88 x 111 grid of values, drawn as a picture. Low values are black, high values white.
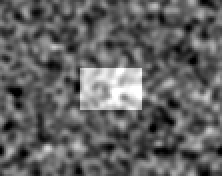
In the centre lies a patch that is higher than the rest. On average the colour sits 40% of the way up the scale. The ninth with the highest average is the centre. The field is mottled with small blotches. No overall slope runs across the table.
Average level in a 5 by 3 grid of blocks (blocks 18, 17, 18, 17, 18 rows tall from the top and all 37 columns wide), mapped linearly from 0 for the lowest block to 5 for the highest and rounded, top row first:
000 / 110 / 051 / 010 / 100
